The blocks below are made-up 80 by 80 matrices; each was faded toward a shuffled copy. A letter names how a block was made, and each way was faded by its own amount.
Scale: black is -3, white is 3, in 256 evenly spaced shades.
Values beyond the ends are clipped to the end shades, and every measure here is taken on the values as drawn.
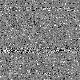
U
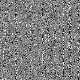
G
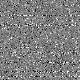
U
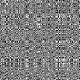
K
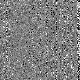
G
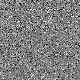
U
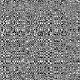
K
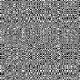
K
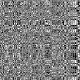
K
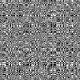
K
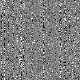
G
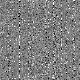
G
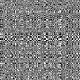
K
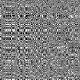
K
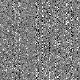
G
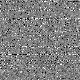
U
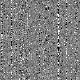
G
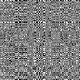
K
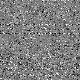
U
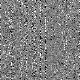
G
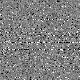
U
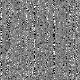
G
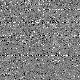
U
